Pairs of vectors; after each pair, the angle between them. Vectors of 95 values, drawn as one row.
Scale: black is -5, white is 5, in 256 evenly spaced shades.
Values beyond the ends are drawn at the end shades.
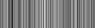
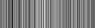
nearly parallel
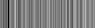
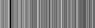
partly opposed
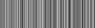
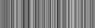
orthogonal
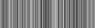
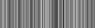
nearly opposite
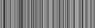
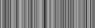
orthogonal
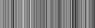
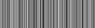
orthogonal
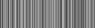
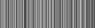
orthogonal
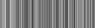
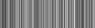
nearly opposite
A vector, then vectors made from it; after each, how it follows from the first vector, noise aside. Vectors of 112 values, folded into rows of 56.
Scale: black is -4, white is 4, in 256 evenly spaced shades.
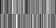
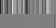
partly zeroed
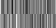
sign-scrambled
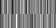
sign-scrambled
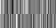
sign-scrambled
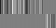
partly zeroed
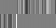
partly zeroed
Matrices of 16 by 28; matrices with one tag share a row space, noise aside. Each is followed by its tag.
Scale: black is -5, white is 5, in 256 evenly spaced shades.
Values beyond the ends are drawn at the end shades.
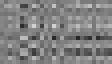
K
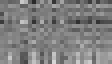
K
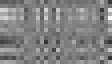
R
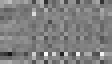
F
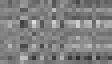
K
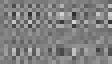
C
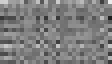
R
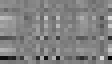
R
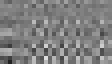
F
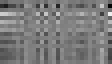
R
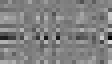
R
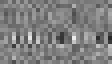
C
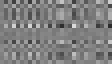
C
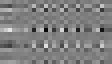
F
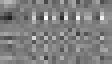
F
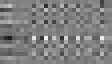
F
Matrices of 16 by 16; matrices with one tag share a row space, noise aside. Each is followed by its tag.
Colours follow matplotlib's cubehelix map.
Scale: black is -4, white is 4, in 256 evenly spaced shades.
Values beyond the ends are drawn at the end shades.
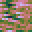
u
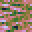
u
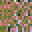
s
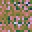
s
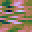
u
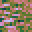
u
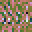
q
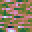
u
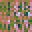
s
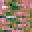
u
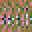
q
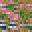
u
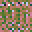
q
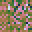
s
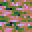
u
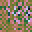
s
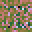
s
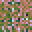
q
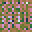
q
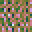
q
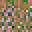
q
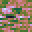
u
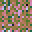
q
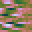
u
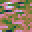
u
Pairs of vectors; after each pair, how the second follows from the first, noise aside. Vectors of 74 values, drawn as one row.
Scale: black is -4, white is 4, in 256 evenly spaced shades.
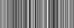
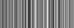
sign-scrambled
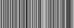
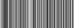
reversed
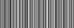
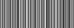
reversed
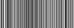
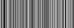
sign-scrambled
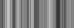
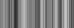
reversed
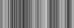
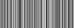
sign-scrambled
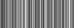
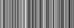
sign-scrambled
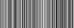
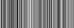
reversed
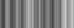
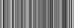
sign-scrambled
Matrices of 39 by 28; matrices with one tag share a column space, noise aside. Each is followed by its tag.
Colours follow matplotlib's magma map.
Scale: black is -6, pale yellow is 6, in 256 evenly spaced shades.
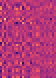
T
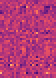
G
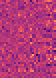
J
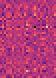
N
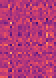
T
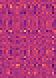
G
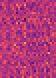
T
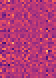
J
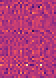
G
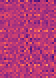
J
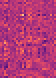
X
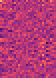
J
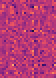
G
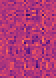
X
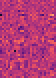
X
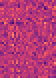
T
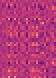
T
